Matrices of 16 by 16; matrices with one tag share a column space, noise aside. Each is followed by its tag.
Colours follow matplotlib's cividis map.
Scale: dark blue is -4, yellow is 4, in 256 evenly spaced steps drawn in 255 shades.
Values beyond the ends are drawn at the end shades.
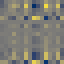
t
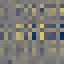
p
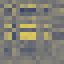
p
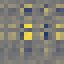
p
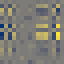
p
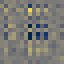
p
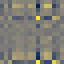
t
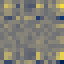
t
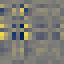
p
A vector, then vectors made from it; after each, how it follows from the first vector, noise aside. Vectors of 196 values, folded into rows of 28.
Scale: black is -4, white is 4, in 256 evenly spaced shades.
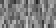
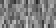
copied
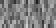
copied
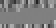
partly zeroed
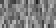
copied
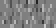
partly zeroed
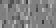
partly zeroed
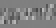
partly zeroed
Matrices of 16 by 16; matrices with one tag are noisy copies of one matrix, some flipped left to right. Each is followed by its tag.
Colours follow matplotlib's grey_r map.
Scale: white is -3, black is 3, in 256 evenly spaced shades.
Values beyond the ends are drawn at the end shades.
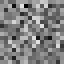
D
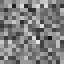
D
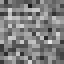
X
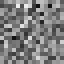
D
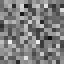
D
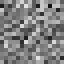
D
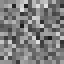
D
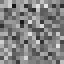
D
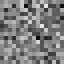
D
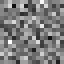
D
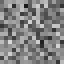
D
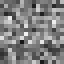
X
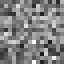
X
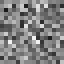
D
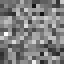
X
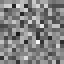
D
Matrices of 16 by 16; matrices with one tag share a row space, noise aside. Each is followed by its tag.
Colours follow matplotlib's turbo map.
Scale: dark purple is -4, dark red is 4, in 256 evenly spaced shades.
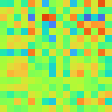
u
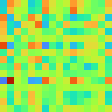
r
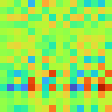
u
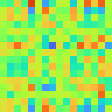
u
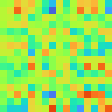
u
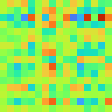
u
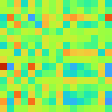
r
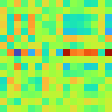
r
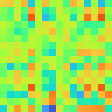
u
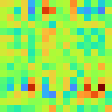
u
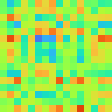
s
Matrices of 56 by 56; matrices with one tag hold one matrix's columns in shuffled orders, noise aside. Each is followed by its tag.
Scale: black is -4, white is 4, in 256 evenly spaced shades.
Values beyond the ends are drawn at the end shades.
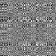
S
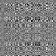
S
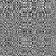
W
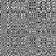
W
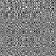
W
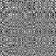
W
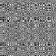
S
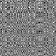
W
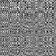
W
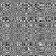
S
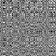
W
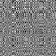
W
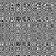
S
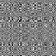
S
